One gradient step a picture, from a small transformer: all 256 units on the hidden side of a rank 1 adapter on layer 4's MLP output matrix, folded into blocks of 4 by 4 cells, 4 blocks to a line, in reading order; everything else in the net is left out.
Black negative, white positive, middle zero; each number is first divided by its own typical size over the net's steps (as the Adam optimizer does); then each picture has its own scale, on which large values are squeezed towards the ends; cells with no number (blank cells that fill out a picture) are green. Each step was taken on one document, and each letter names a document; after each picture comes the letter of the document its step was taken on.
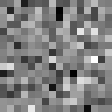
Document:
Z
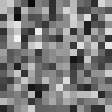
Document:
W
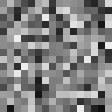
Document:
W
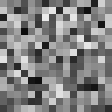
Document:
W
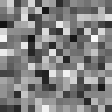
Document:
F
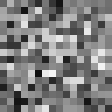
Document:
F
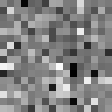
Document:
Z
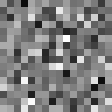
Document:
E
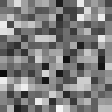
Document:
F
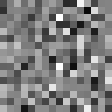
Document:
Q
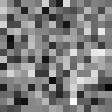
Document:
F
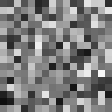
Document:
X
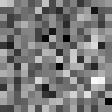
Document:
E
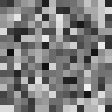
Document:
W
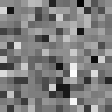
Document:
Z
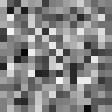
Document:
F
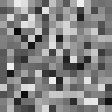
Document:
F
